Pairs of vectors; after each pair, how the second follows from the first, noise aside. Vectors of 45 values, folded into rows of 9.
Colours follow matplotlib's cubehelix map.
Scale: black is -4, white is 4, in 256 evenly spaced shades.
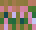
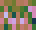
negated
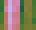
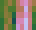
reversed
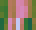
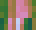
copied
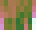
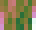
copied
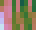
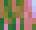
reversed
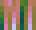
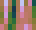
reversed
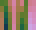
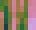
copied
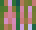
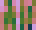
negated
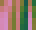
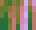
negated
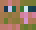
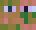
negated
